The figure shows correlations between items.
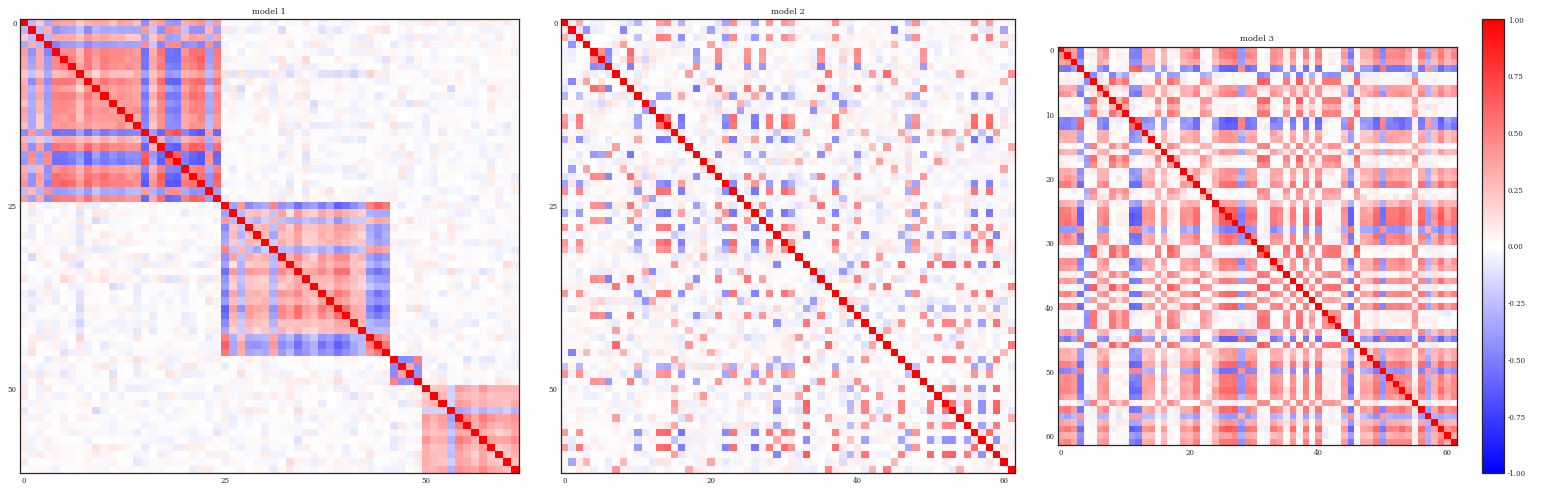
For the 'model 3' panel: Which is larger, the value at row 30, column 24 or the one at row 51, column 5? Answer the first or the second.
the first
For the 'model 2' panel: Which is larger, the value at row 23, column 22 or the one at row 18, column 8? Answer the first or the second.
the second
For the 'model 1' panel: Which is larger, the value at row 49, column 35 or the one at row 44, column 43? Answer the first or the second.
the second
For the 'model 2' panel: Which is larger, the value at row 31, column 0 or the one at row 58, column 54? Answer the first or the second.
the first
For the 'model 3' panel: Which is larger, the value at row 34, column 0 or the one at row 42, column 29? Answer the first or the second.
the first
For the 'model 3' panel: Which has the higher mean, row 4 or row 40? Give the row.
40
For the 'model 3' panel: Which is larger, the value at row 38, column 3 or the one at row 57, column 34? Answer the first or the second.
the second
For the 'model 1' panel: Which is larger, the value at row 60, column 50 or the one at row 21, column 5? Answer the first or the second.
the second
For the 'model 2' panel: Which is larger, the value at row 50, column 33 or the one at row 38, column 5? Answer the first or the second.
the first
